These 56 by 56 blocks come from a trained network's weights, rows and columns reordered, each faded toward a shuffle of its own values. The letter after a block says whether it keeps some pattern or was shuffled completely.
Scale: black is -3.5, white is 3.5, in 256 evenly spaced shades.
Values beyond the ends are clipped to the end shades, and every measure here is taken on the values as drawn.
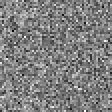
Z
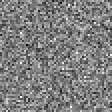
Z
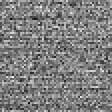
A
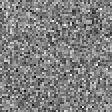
Z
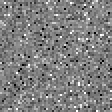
Z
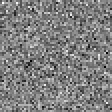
Z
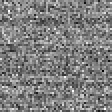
A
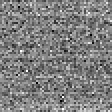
A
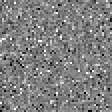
Z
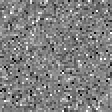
Z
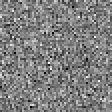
Z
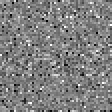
A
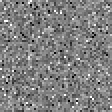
Z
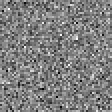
Z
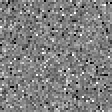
Z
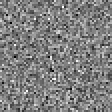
Z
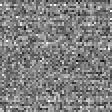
A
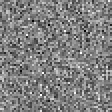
Z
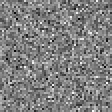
Z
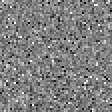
Z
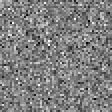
Z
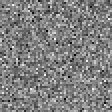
Z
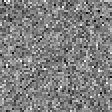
Z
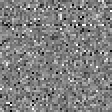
A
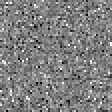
Z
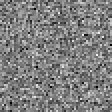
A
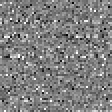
A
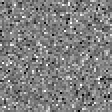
Z
